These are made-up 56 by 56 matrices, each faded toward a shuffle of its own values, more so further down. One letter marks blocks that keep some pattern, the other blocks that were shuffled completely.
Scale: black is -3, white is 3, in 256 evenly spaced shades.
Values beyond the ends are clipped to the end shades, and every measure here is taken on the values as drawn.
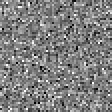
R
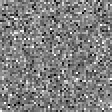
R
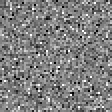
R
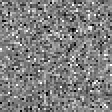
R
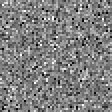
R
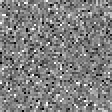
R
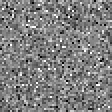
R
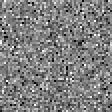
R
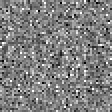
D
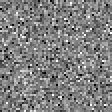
R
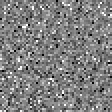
R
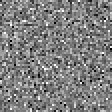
R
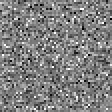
D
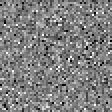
R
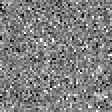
R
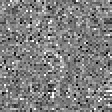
D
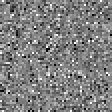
D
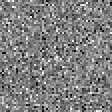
D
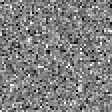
R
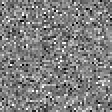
D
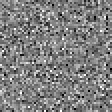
D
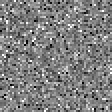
R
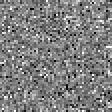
D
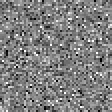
D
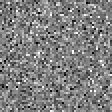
R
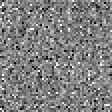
D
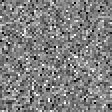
R
